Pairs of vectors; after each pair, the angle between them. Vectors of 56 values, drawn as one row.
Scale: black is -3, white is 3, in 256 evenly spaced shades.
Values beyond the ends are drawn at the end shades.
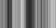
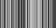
partly opposed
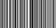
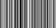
partly aligned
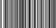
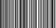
orthogonal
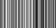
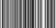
partly opposed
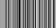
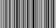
partly aligned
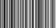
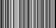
partly opposed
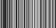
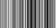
partly opposed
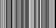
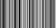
partly opposed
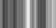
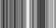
nearly parallel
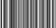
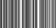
partly aligned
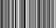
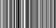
nearly opposite
